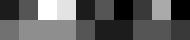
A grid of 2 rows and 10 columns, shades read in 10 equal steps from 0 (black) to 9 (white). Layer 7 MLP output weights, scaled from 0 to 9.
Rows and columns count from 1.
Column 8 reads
2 3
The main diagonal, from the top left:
1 5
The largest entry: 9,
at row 1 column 3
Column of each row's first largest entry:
3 2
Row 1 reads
1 3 9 8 1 3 0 2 6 0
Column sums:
5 8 14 13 4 4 1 5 9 2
